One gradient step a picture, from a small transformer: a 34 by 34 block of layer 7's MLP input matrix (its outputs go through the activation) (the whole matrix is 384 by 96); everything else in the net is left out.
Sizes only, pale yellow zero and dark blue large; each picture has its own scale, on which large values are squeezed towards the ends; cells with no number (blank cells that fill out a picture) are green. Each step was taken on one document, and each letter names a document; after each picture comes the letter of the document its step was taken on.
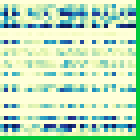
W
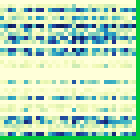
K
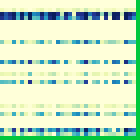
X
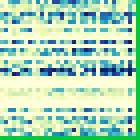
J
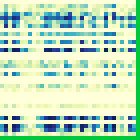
W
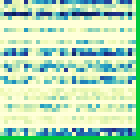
J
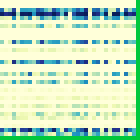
X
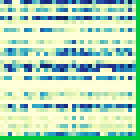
J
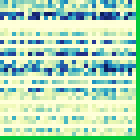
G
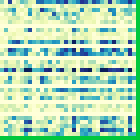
J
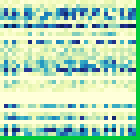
W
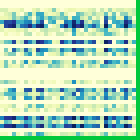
K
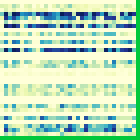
W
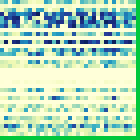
G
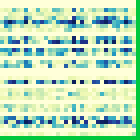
K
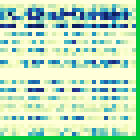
G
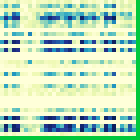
W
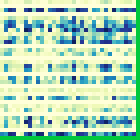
K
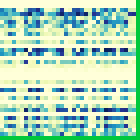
G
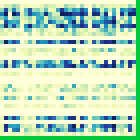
W
